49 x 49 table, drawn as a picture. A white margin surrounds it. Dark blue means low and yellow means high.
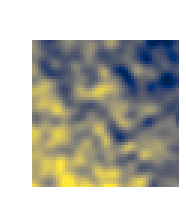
Ninth with the lowest average: top right. Slope: up to the bottom left. Ninth with the highest average: bottom left. Stripes: none. Mirror symmetry: none. Lone odd cells: none.
